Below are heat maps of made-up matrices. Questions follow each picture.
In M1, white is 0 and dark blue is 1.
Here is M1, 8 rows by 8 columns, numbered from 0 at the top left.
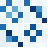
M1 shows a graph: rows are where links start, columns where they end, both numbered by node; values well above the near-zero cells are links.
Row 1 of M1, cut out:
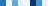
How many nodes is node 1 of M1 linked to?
4
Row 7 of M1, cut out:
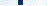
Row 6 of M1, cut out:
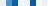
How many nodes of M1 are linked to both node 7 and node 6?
0
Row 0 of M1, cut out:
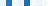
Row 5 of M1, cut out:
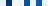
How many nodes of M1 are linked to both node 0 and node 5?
2
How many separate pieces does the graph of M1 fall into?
1
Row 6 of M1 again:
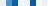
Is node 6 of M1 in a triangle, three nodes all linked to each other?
yes
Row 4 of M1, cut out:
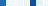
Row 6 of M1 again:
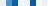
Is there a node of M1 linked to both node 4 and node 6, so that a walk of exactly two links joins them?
yes
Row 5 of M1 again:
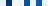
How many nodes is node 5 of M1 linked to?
3
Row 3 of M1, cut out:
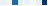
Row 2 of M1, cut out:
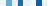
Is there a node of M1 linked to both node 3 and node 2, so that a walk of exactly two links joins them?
no
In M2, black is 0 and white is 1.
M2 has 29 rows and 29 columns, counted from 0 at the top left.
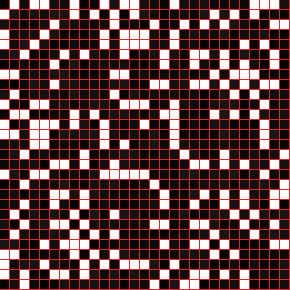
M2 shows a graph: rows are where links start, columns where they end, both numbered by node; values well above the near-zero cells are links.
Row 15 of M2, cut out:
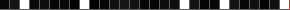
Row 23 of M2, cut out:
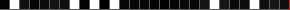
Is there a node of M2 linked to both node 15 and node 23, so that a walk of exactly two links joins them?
no
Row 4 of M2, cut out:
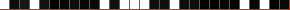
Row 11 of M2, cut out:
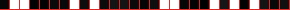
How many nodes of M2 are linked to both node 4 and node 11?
1
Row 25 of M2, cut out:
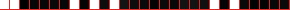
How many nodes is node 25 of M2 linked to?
7
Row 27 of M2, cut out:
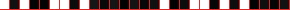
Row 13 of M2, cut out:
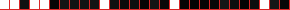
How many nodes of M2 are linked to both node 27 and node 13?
1
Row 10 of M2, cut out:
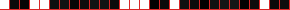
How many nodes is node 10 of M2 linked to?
8
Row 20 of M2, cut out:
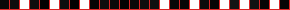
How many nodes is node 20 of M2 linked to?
8
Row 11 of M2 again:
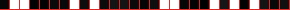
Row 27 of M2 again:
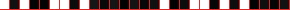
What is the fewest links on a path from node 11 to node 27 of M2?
2
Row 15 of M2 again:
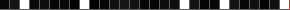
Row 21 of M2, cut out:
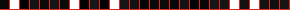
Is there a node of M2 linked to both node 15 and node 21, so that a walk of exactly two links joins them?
no
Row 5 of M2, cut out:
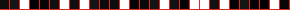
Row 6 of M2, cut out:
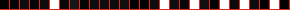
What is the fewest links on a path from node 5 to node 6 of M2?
1
